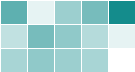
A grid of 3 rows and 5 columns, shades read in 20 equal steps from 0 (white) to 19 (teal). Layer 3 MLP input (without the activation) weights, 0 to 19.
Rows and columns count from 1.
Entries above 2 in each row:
4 4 4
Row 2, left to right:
5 11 9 6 2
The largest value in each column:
13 11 9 11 19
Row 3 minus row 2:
2 -2 -1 1 -2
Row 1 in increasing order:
2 8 11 13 19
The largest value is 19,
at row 1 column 5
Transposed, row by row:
13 5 7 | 2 11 9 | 8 9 8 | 11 6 7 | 19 2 0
